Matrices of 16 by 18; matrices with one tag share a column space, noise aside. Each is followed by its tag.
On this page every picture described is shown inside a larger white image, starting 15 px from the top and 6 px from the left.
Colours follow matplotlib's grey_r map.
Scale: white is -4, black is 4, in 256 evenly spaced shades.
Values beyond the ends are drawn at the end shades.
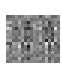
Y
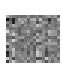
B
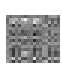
B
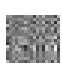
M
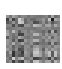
B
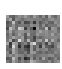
Y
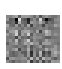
B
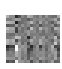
M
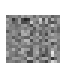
B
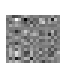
B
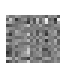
B
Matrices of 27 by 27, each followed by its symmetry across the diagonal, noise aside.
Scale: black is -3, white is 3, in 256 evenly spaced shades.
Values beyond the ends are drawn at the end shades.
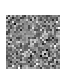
symmetric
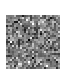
neither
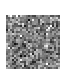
neither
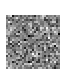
neither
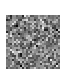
symmetric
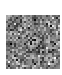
symmetric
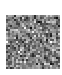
neither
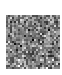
neither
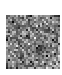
symmetric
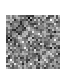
symmetric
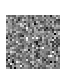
neither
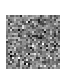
neither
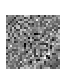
symmetric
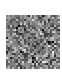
symmetric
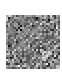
symmetric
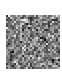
neither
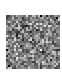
symmetric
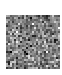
neither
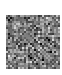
symmetric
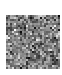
neither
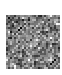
symmetric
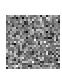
neither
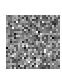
neither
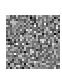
symmetric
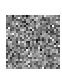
neither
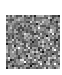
symmetric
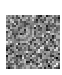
symmetric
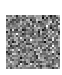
neither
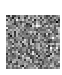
neither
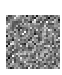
symmetric
